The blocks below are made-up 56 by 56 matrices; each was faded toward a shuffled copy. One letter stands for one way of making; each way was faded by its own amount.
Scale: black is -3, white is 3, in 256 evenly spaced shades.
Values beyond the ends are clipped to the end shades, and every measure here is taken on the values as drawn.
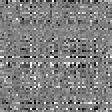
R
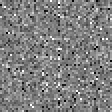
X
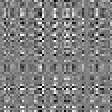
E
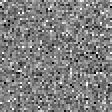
X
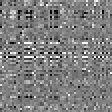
R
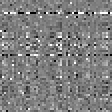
R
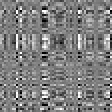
E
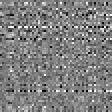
R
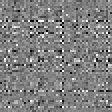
R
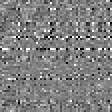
R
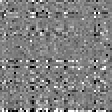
R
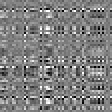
E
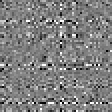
R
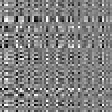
E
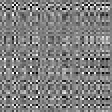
E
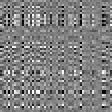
E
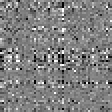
R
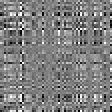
E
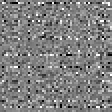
R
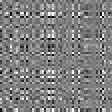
E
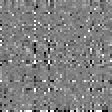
R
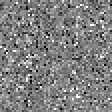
X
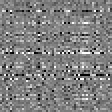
R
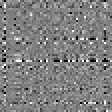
R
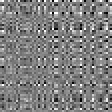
E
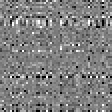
R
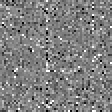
X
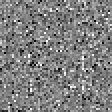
X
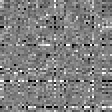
R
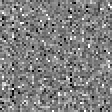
X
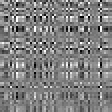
E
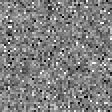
X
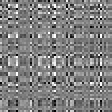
E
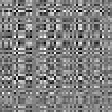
E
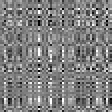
E
